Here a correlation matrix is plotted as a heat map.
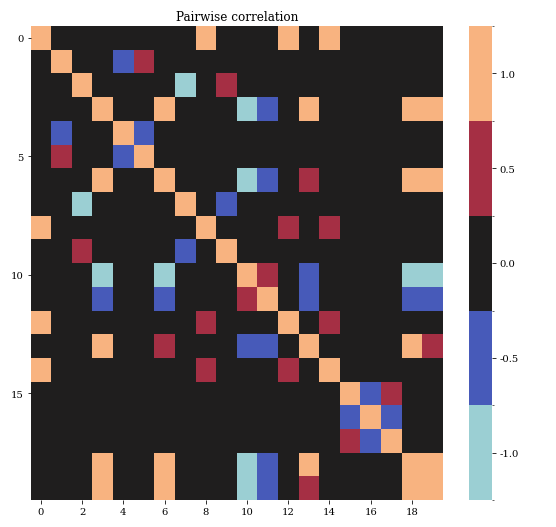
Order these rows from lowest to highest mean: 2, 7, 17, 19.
7, 2, 17, 19
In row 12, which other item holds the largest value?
0
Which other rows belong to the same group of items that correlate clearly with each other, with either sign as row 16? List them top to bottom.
15, 17
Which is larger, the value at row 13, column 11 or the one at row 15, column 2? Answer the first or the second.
the second
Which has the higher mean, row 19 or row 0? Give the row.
0
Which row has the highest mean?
0
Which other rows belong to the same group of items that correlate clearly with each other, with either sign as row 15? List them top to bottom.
16, 17
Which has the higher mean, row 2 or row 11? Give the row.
2
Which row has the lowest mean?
10
